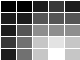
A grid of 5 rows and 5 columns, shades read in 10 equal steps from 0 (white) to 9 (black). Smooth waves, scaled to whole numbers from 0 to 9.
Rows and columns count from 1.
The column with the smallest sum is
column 4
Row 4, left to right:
7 5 2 1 2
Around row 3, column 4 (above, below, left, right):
6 1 4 4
